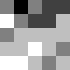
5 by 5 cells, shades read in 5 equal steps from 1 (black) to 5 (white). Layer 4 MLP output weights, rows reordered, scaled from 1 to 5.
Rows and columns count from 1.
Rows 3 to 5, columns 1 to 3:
3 4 4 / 4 4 5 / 5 5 4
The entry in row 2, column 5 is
4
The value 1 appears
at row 1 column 2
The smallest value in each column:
3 1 2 2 2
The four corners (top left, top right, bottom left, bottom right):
3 2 5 4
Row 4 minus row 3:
1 0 1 0 -1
